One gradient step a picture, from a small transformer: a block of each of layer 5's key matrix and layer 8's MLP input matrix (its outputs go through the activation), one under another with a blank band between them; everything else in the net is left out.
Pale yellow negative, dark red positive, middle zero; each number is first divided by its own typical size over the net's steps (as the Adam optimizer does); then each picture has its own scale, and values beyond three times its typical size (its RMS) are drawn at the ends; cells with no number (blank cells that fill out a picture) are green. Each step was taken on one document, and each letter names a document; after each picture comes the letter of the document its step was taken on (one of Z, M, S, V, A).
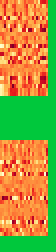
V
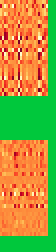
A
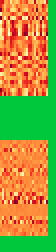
V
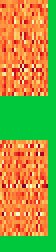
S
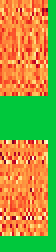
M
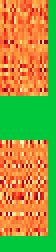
S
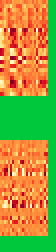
V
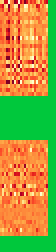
A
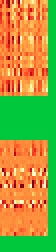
A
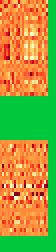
A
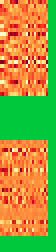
V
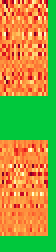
A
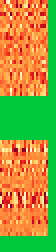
V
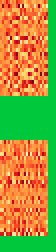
S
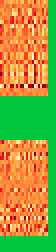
M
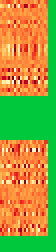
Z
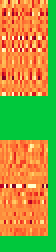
A
